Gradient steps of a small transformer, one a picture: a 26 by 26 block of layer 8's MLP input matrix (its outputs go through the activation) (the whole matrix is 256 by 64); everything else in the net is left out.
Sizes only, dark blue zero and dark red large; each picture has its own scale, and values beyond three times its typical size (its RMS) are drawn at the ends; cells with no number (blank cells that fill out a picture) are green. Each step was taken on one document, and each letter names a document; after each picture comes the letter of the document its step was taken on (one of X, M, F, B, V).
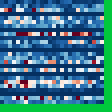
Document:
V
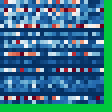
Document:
V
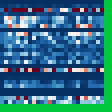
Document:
V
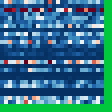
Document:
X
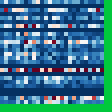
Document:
X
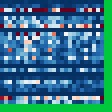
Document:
X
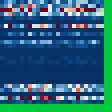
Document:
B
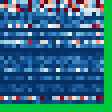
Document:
B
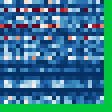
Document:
X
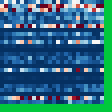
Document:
B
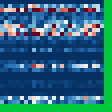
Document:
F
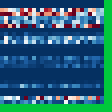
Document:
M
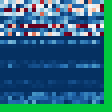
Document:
F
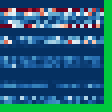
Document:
M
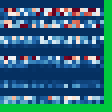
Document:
M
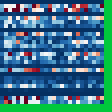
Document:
V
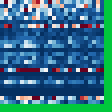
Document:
X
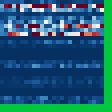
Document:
F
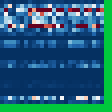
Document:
F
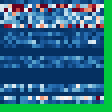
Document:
B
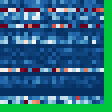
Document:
X
